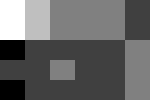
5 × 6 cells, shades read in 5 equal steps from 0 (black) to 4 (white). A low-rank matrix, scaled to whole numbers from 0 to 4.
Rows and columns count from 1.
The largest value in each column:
4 3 2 2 2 2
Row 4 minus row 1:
-3 -2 0 -1 -1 1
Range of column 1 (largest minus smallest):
4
